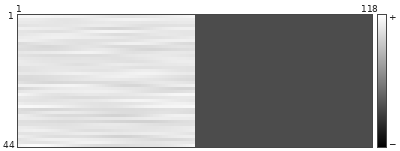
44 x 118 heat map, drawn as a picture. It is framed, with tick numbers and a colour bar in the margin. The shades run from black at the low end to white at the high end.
The table splits into one row of 2 panels. Panel 1,1: very high, streaked across, faint in contrast. Panel 1,2: low, flat.
